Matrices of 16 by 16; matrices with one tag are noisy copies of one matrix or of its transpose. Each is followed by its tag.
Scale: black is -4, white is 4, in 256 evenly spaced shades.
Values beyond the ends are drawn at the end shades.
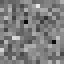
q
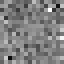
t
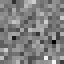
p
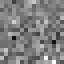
p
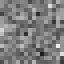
p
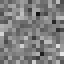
p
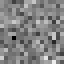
p
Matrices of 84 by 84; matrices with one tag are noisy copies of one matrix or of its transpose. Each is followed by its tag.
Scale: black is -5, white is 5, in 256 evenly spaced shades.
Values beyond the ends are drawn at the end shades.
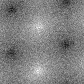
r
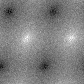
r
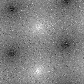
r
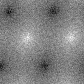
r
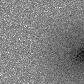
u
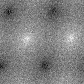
r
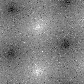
r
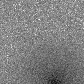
u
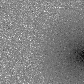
u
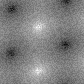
r
